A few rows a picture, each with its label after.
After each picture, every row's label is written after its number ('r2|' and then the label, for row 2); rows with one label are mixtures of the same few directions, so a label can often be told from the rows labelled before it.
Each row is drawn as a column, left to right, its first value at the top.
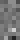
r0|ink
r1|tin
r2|tin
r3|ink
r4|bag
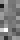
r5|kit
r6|tin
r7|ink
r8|ink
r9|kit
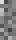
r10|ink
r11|bag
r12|ink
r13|kit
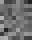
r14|kit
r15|ink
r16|ink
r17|kit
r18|ink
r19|ink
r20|bag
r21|bag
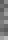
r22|tin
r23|ink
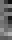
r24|ink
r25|bag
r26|bag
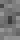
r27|kit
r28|bag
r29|bag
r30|bag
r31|kit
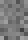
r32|ink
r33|bag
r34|kit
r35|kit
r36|bag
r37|ink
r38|kit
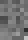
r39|bag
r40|bag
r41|ink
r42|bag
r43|bag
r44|tin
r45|ink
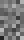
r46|ink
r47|kit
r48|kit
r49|kit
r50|kit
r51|bag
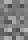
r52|kit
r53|bag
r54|kit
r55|bag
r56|ink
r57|kit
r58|tin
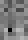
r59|tin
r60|tin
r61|tin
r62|bag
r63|tin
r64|tin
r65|ink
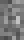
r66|ink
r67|bag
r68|bag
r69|ink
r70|bag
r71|bag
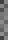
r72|bag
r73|kit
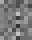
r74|bag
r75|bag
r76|kit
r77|ink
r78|kit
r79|kit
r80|bag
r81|kit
